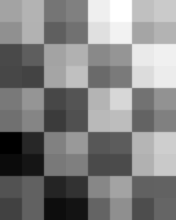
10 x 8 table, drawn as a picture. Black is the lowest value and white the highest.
The top right is the ninth with the highest average. A checkerboard runs through the table. Values rise toward the top right.
